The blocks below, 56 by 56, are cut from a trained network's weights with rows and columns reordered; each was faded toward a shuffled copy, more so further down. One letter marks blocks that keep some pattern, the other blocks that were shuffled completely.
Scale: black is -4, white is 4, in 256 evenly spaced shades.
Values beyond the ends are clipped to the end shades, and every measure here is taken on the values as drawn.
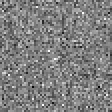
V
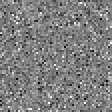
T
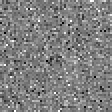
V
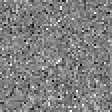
T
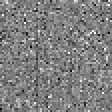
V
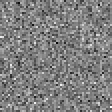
V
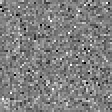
V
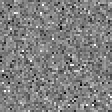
T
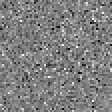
V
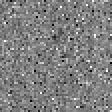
V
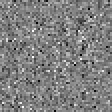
V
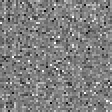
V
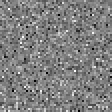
T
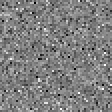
T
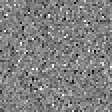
T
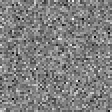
T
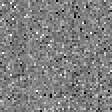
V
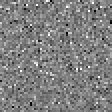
T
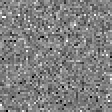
T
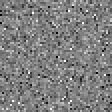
T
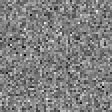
V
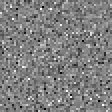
T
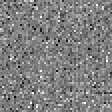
V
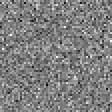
T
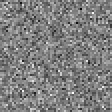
V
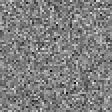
T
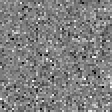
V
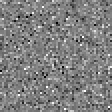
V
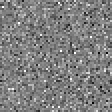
T
